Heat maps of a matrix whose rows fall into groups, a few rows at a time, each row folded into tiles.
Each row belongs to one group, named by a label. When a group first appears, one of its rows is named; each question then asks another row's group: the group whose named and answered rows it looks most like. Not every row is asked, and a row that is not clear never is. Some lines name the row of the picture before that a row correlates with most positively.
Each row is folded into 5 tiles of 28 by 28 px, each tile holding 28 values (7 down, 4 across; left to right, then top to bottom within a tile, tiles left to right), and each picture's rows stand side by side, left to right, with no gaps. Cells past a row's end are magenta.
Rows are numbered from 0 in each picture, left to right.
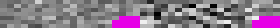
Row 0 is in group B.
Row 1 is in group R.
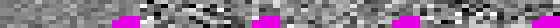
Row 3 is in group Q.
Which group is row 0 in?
B
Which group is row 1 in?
R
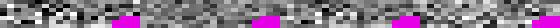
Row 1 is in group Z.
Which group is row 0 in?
Q
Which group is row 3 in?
B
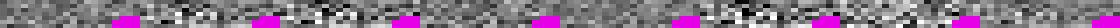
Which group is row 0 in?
Z
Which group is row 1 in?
Q
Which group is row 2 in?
Q
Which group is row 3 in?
Z
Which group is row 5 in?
Q
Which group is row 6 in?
B
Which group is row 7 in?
Q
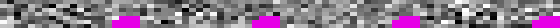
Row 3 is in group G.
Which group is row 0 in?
R
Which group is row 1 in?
Q
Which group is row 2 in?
B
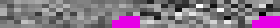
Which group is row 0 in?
G
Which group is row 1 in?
R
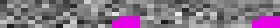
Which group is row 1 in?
Q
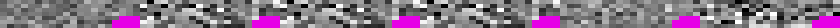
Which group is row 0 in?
Z
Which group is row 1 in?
R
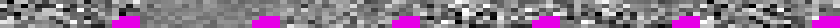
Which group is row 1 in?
B
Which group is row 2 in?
B
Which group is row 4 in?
G
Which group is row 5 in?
R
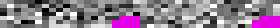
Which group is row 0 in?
Q
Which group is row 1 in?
B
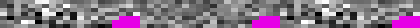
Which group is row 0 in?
G
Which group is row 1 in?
Z
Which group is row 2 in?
G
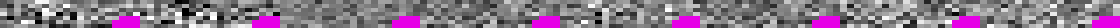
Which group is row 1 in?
Q
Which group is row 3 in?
Z
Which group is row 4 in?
G
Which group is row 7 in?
B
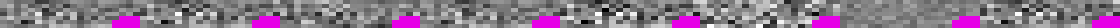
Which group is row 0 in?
Q
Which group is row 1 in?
Q
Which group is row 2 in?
G
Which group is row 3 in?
Q
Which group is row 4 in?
Q
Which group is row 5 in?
B
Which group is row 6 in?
B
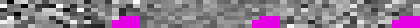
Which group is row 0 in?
R
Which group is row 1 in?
B
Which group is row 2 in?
B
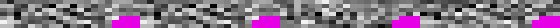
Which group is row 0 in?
R
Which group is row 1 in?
R
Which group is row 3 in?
R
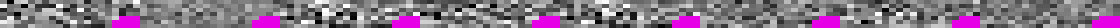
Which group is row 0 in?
R
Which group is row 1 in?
G
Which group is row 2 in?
G
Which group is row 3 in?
R
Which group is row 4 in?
G
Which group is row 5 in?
Z
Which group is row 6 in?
Q
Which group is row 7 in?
Z
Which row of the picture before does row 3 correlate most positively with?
3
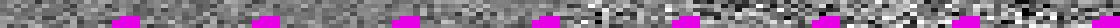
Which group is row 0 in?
Z
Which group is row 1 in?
Z
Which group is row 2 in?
Z
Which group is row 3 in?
G
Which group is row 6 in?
B
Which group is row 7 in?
Q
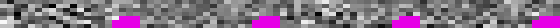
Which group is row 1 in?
Z
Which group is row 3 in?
Z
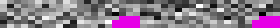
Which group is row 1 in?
R
